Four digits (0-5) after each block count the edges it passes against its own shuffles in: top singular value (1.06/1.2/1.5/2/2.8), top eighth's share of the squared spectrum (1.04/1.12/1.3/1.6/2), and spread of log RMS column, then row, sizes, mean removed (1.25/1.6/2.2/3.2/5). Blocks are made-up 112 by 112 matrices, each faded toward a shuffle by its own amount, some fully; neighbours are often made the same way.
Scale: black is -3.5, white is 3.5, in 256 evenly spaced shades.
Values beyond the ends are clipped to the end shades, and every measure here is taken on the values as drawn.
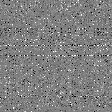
4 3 1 2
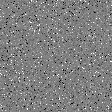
1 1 0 0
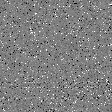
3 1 0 0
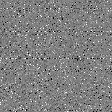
4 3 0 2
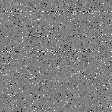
4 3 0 2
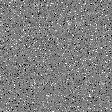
3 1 0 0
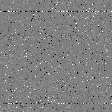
4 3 0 1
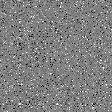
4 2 1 2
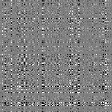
5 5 4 4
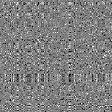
5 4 3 3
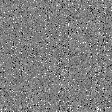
1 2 2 0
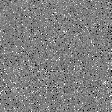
3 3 1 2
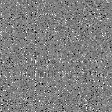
4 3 2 2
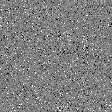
3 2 1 1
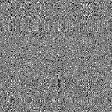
4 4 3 2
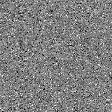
3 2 1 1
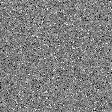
1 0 0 0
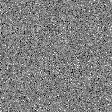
3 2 0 0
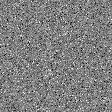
2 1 0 0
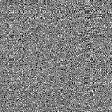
4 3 2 2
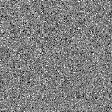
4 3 1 1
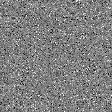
3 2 1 1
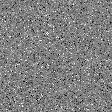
0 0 0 0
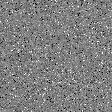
0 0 0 0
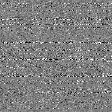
2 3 0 4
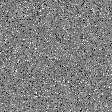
0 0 0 0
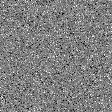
2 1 0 0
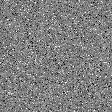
0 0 0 0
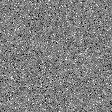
0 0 0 0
